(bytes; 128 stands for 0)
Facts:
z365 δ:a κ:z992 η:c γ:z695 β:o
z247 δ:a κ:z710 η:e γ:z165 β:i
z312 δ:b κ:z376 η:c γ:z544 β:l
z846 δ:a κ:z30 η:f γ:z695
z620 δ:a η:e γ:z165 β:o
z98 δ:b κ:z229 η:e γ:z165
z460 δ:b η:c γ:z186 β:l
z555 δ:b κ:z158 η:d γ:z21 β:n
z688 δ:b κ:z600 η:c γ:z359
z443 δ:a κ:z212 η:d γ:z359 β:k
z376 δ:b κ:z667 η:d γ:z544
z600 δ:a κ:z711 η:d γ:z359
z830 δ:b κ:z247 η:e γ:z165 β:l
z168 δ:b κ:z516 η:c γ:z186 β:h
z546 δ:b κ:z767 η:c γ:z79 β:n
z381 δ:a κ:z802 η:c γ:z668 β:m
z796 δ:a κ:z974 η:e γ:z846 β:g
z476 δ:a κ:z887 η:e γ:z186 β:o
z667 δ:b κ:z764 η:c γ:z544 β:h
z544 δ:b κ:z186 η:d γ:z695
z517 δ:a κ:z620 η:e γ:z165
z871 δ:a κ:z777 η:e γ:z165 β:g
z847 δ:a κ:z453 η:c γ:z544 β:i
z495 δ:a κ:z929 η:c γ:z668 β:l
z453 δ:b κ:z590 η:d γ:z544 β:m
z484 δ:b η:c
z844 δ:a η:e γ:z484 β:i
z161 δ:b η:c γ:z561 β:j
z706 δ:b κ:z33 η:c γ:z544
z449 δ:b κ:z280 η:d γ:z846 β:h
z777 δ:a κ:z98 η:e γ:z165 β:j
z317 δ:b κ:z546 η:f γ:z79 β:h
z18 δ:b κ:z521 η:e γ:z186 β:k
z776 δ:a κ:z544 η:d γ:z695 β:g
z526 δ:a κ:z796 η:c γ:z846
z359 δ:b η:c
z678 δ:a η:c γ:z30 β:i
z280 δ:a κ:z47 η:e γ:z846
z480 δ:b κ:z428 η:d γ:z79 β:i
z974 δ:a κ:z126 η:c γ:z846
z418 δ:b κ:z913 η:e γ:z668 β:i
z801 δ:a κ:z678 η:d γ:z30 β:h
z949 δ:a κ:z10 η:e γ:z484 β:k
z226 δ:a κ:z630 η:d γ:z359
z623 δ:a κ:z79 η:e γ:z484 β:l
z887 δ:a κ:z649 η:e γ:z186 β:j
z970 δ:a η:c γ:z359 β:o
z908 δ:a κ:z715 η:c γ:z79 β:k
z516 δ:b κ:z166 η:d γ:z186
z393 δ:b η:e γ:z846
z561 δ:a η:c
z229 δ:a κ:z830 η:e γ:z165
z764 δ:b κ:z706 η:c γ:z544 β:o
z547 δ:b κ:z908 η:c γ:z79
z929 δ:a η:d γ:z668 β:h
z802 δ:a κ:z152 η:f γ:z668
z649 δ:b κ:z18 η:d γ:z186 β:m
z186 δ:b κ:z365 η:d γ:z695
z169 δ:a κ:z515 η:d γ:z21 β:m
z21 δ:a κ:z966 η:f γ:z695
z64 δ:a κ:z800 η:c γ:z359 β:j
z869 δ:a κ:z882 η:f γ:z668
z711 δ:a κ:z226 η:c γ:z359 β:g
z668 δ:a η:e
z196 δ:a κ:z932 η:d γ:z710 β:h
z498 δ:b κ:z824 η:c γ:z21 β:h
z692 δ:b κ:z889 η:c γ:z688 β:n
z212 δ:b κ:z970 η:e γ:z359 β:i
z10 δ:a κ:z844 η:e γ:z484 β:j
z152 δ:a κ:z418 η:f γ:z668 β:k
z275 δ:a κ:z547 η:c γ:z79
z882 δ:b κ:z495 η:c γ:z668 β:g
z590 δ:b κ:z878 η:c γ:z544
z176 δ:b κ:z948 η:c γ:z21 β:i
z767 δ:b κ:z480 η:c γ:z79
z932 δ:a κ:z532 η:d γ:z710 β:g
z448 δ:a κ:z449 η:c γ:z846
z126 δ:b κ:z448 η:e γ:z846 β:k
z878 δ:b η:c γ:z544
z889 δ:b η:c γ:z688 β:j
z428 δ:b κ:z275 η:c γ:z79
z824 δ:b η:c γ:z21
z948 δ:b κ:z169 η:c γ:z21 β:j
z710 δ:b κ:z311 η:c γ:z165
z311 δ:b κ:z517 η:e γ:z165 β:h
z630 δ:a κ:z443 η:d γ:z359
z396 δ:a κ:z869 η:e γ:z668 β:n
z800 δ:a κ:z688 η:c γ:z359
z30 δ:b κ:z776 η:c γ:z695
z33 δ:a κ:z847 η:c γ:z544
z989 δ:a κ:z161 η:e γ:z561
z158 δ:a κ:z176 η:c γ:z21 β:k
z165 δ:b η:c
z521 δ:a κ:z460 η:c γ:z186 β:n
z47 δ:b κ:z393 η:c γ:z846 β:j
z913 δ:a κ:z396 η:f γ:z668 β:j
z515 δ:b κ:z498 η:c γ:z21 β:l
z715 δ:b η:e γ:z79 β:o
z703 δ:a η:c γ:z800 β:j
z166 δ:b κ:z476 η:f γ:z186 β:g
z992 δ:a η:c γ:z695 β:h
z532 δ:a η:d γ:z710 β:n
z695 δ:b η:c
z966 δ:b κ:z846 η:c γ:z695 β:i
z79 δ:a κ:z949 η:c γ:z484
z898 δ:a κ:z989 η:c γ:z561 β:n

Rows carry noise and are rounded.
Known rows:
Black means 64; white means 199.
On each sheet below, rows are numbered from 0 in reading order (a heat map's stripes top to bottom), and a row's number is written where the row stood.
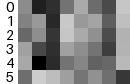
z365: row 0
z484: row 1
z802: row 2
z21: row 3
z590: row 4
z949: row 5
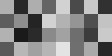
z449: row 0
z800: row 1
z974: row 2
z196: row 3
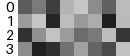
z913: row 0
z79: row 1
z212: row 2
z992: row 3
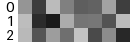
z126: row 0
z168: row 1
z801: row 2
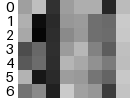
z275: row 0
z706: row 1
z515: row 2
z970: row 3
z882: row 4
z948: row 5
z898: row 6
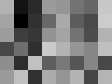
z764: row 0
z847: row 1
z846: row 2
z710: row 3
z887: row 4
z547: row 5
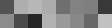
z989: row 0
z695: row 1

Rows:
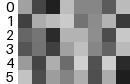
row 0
z966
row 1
z98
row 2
z561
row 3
z869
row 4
z186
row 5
z555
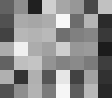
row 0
z64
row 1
z532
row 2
z871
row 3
z480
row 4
z844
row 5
z169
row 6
z443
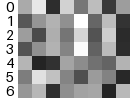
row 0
z317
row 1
z226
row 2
z544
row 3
z630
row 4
z166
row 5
z715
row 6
z908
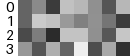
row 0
z152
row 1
z10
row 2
z703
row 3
z776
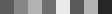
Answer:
z929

